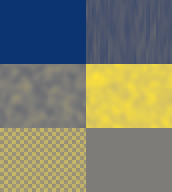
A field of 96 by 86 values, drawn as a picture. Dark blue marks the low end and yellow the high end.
The table splits into 3 rows of 2 panels. Panel 1,1: very low, flat. Panel 1,2: low, streaked downward, faint in contrast. Panel 2,1: middling, blotchy, faint in contrast. Panel 2,2: very high, blotchy, faint in contrast. Panel 3,1: high, checkered. Panel 3,2: middling, flat.
